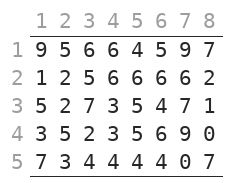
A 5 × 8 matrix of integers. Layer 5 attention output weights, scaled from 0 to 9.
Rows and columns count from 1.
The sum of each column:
25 17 24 22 24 25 31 17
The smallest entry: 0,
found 2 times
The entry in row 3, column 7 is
7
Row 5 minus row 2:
6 1 -1 -2 -2 -2 -6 5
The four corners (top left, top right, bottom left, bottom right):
9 7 7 7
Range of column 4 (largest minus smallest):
3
